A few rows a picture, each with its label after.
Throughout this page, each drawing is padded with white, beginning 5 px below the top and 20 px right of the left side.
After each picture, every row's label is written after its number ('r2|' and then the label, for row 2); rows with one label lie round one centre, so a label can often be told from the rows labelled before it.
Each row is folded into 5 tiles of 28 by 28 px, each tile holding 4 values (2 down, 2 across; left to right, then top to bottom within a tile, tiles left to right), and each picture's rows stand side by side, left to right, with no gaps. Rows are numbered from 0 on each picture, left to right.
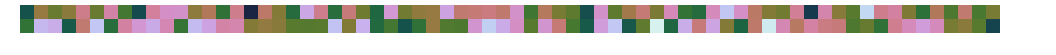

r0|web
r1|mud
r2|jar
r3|mud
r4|web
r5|mud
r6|mud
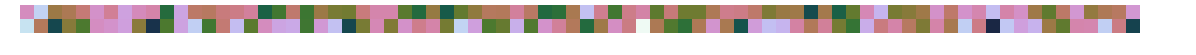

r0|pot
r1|web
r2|web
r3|web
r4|jar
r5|mud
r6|pot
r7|pot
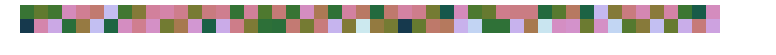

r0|web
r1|jar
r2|jar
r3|web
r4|web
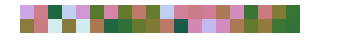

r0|jar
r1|mud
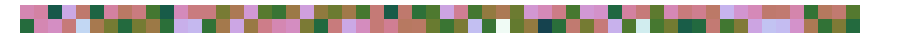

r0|jar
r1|web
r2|mud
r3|jar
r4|jar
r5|mud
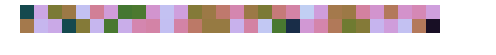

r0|web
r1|pot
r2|pot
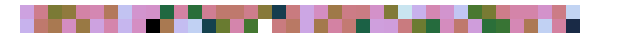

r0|pot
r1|web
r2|pot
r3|pot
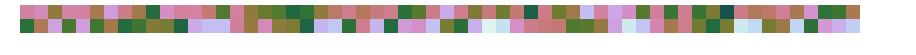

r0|jar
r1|mud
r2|web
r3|mud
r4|mud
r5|web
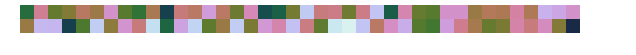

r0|web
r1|web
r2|mud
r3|pot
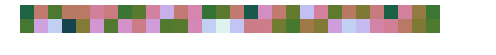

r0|web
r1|mud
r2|mud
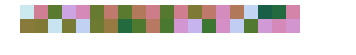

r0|jar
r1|web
